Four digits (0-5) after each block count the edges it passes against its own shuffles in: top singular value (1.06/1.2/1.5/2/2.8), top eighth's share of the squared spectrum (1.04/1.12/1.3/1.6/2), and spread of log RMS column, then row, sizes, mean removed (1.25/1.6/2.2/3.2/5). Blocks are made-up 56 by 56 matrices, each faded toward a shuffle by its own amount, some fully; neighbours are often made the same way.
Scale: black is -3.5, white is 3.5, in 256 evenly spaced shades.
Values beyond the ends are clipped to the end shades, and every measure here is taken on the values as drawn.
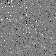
2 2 0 0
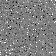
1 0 0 0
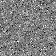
1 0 0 0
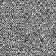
3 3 1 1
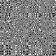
4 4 2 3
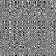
4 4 3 3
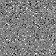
3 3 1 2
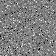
0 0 0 0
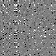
4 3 2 1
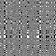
5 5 3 3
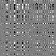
5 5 3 3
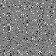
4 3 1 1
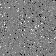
2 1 0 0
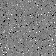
2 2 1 0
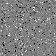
2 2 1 0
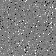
2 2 1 0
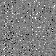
3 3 1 0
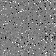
3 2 1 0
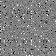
3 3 1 0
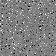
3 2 0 0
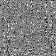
1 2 3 0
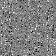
0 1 2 0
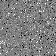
0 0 1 0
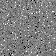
0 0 0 0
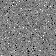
0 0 0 0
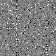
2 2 1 0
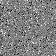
0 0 0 0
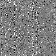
2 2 2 0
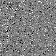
3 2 1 0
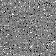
2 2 0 0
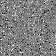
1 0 0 0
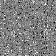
3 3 1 0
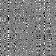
4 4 3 1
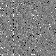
3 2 1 0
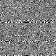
2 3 0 3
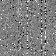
2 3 2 0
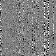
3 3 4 0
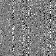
2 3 3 0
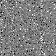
1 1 1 0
